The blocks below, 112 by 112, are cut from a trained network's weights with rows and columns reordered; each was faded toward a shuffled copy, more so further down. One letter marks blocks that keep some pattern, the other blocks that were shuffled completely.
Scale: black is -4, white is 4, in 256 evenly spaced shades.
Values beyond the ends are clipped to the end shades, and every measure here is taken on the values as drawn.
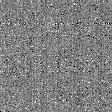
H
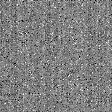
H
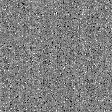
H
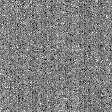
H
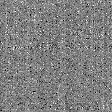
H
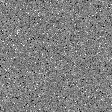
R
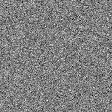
H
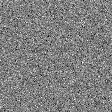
R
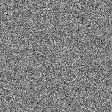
H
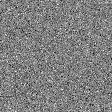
R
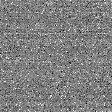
H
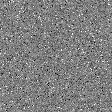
R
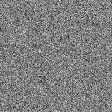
H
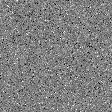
R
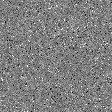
R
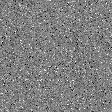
R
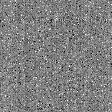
H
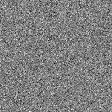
H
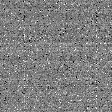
H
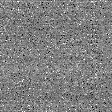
H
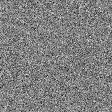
R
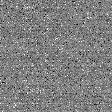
H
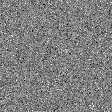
R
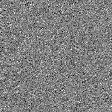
H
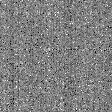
H
